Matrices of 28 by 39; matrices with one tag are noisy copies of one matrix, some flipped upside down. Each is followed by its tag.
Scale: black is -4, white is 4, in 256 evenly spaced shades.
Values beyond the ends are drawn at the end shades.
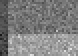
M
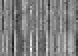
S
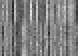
S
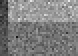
M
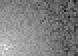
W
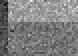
M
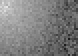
W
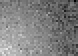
W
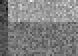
M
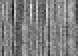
S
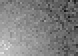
W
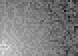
W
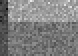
M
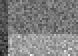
M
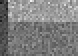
M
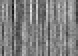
S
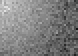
W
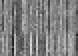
S
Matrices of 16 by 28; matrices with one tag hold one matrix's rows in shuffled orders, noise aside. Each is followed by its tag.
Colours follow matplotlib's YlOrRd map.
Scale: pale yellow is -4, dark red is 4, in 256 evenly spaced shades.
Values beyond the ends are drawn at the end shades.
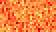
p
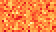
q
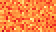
p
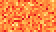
q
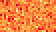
p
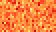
p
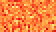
q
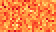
q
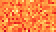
q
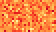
q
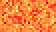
q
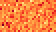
p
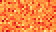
p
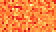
q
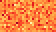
p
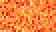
p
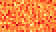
p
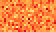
q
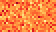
p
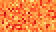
q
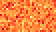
p
